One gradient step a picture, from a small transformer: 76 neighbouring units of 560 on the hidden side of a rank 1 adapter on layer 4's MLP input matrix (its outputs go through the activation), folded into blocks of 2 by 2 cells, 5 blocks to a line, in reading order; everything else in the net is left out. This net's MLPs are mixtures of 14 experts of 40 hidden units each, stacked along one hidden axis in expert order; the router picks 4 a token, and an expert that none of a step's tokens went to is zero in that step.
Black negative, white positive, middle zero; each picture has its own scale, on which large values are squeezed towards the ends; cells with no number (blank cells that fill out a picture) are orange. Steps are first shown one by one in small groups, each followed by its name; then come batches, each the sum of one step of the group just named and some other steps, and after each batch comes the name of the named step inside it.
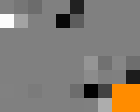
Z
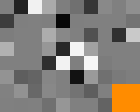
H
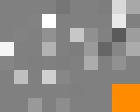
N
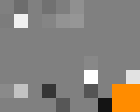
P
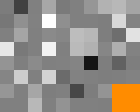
N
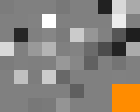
N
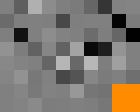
H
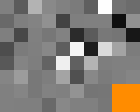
H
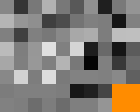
Z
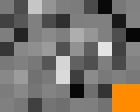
H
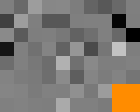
H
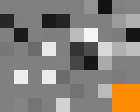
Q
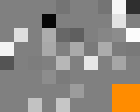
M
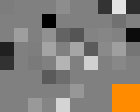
M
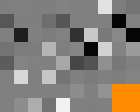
Q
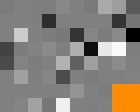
M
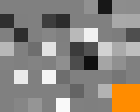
Q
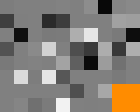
Q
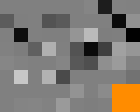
Q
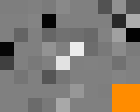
M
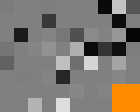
M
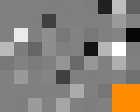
M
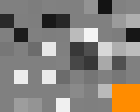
Q
